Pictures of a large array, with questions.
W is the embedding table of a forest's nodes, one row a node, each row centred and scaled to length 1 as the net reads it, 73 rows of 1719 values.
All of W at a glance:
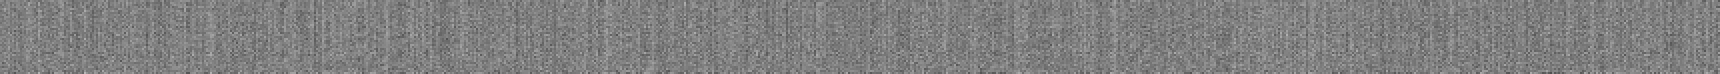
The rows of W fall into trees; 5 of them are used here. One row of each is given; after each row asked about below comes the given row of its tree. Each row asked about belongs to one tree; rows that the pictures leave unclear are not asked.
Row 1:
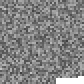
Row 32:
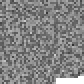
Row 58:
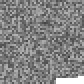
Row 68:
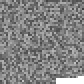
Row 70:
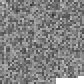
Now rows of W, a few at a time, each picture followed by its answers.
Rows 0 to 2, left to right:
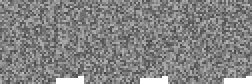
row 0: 32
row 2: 32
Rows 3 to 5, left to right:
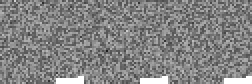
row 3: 68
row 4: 68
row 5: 32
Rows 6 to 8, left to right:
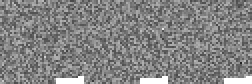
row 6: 32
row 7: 1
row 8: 68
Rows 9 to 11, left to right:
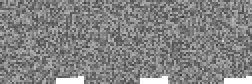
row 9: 58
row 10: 68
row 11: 58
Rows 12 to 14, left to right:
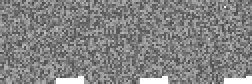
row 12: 58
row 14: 32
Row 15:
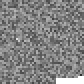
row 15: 68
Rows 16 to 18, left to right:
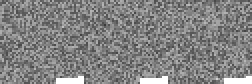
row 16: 58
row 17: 70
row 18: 68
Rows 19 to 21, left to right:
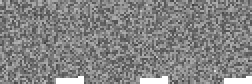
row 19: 32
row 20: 70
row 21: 32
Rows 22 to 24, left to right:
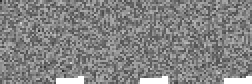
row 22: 68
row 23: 58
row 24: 32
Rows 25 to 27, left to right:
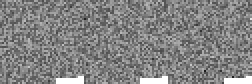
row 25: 68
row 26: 70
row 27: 70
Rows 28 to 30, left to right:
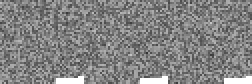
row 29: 58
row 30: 68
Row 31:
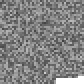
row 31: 58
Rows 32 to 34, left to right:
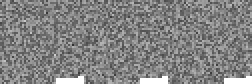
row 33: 32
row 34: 1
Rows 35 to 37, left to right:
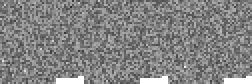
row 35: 1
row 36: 68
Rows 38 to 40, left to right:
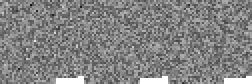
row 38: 70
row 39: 58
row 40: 32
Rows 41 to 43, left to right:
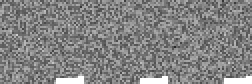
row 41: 58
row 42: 1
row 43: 58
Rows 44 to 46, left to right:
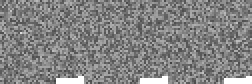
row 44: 1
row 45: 32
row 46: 1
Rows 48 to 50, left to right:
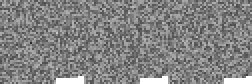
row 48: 58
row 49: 32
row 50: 32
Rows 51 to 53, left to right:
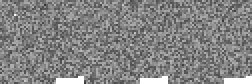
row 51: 32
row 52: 68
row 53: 68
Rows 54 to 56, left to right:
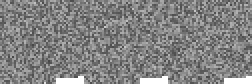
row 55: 32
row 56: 58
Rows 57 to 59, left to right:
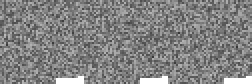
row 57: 68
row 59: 32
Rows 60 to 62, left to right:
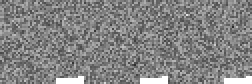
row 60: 58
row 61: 68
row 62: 70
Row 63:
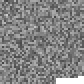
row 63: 1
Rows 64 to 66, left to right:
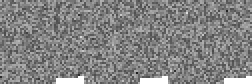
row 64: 32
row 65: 58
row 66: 1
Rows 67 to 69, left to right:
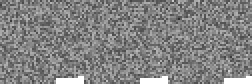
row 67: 58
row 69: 58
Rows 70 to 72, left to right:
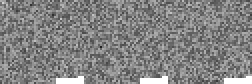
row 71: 1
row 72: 68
